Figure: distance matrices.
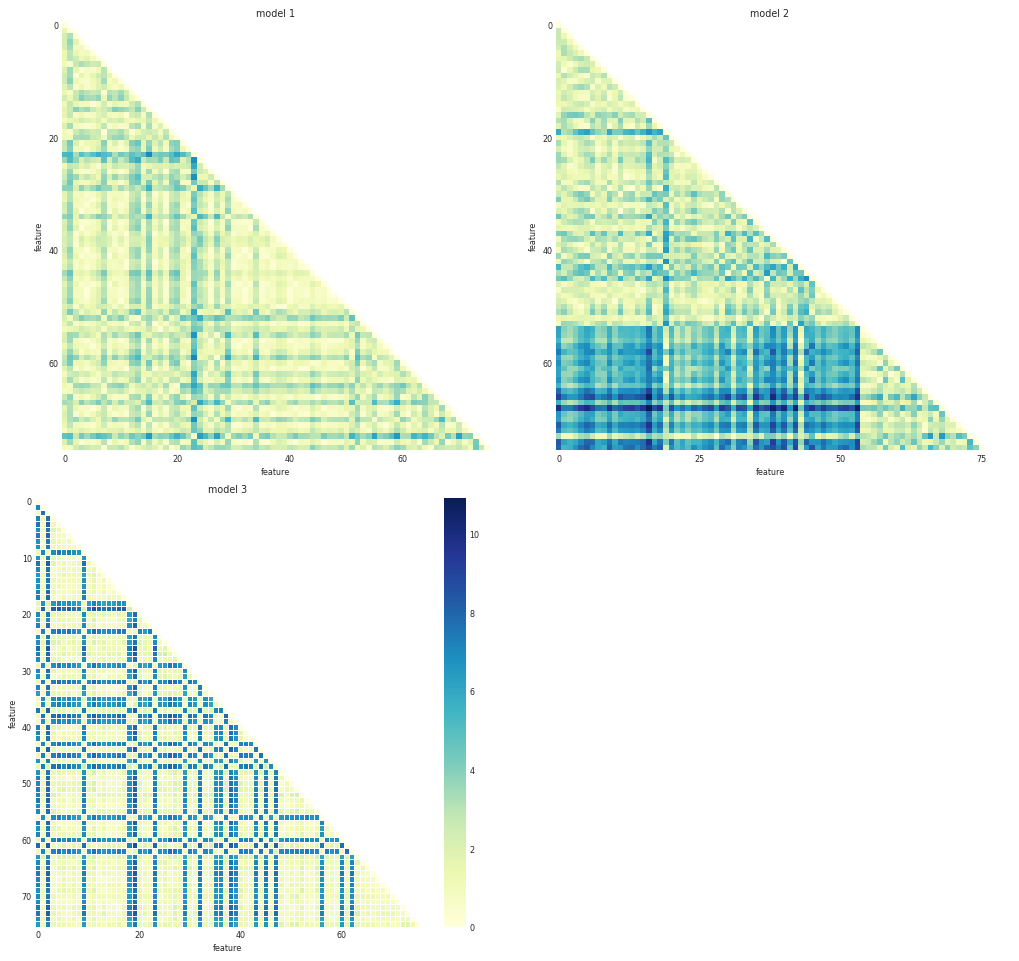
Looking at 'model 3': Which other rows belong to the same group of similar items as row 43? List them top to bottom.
0, 2, 9, 18, 19, 23, 29, 32, 35, 36, 38, 39, 45, 47, 56, 60, 62
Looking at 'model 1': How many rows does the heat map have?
76
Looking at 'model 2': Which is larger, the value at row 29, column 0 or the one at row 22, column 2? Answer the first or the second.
the first
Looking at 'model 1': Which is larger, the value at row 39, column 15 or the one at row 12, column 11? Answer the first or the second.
the first
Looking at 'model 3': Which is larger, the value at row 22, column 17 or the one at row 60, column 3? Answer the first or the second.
the second
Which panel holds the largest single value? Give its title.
model 2
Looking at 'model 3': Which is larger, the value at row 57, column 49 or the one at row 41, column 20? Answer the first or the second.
the second
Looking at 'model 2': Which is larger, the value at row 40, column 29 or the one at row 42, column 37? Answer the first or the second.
the second
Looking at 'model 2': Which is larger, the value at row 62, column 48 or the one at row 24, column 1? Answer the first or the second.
the first
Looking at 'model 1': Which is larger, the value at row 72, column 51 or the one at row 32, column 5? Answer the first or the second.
the first
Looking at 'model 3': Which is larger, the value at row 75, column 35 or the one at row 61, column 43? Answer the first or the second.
the second
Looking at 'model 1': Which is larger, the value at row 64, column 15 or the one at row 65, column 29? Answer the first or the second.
the second
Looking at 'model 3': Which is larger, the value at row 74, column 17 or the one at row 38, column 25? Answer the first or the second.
the second
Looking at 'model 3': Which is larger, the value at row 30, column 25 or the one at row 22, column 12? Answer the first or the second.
the first
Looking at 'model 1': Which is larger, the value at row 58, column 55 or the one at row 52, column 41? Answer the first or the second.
the second
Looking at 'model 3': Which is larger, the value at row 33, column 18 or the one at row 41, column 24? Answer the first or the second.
the first
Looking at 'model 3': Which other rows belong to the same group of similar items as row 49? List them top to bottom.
1, 3, 4, 5, 6, 7, 8, 10, 11, 12, 13, 14, 15, 16, 17, 20, 21, 22, 24, 25, 26, 27, 28, 30, 31, 33, 34, 37, 40, 41, 42, 44, 46, 48, 50, 51, 52, 53, 54, 55, 57, 58, 59, 61, 63, 64, 65, 66, 67, 68, 69, 70, 71, 72, 73, 74, 75
